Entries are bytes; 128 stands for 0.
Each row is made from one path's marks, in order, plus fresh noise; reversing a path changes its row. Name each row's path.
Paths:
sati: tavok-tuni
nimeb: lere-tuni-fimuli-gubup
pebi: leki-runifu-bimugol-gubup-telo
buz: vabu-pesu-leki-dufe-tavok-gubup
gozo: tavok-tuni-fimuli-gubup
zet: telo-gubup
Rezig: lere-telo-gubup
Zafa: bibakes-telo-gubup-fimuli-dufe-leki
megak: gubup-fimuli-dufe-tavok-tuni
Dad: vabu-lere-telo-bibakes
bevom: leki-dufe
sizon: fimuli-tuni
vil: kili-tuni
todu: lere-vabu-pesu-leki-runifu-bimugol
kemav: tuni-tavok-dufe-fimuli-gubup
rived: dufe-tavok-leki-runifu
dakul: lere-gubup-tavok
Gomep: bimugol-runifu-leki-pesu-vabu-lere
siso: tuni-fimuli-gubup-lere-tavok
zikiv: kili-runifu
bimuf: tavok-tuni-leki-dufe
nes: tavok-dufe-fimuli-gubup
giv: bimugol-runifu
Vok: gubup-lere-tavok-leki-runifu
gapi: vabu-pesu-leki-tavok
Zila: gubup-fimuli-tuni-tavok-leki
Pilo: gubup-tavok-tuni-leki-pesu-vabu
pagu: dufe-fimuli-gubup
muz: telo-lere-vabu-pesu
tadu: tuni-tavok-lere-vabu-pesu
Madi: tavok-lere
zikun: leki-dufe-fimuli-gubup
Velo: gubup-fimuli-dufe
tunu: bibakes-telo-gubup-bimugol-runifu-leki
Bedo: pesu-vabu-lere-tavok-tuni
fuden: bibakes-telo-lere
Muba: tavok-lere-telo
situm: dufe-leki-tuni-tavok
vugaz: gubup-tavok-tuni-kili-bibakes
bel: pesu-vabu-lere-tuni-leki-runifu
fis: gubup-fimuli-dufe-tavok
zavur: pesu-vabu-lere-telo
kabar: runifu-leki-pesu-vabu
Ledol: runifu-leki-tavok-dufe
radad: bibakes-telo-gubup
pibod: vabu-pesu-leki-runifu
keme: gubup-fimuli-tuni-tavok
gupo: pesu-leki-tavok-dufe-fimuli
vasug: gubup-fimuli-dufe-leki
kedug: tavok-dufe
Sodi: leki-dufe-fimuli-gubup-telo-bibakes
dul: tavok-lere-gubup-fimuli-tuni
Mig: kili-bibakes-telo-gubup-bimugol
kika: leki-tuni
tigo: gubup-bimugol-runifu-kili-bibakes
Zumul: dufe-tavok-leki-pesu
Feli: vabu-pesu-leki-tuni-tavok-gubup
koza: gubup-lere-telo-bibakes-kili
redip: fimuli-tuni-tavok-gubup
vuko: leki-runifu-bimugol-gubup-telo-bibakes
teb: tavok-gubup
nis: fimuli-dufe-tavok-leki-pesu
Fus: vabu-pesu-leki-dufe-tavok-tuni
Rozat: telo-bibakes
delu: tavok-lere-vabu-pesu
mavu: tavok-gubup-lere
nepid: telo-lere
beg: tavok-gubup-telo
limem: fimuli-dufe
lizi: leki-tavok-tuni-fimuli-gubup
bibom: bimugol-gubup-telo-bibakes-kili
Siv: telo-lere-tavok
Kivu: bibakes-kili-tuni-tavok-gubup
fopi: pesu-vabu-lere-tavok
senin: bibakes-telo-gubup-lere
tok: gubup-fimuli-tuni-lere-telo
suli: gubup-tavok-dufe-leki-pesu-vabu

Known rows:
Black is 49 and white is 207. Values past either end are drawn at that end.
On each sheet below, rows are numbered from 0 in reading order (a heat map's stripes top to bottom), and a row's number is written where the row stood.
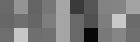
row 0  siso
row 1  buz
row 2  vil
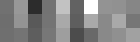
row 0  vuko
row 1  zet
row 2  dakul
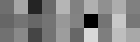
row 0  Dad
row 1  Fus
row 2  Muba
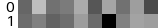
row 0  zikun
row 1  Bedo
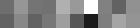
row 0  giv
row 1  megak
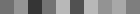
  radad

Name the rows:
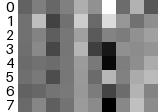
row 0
rived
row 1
tigo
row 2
Madi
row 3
Kivu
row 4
sati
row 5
Siv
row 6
situm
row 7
tadu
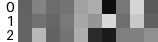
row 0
suli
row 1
Ledol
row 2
dul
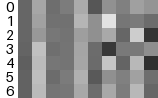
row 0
nes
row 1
todu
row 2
bevom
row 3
sizon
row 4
vasug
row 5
pagu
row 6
Velo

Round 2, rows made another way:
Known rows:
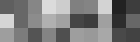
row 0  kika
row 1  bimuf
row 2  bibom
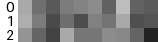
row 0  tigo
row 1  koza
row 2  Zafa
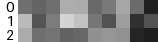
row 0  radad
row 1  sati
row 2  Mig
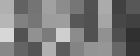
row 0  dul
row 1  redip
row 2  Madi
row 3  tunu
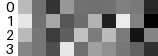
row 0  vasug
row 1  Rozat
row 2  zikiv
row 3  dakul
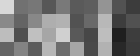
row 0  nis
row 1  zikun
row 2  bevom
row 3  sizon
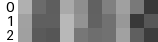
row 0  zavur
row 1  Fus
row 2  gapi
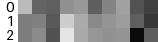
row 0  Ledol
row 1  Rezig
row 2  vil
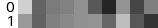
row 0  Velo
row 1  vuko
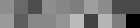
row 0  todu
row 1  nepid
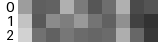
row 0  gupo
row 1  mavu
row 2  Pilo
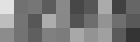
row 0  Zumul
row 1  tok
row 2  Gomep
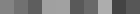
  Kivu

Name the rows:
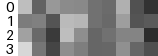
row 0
Sodi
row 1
nimeb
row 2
fis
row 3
Zila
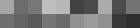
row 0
gozo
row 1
senin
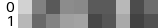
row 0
vugaz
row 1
nes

